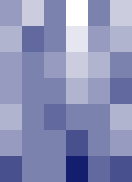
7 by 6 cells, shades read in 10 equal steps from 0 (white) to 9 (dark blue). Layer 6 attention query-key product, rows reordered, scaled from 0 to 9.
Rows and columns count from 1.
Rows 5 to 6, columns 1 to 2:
3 5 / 4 5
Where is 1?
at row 2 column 4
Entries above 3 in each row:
3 3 4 5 4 6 6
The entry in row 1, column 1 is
4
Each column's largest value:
7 6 6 9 6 7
